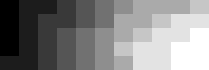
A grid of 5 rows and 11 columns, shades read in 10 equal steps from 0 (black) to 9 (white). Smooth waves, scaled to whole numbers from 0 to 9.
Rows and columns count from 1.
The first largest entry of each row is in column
11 10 11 10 10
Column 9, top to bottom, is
6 7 8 8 8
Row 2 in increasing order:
0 1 2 2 3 4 6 6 7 8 8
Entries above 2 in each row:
7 7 8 8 8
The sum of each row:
41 47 53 56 56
